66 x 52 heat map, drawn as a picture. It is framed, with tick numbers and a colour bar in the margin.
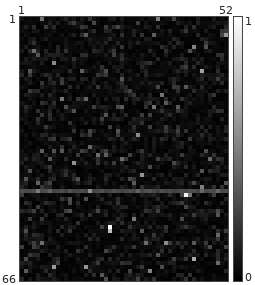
Row 44 differs from the rows beside it. Overall the values sit about 10% of the way up the scale. The values are skewed, with a long tail toward high values. The halves do not mirror each other. There are no regular stripes.
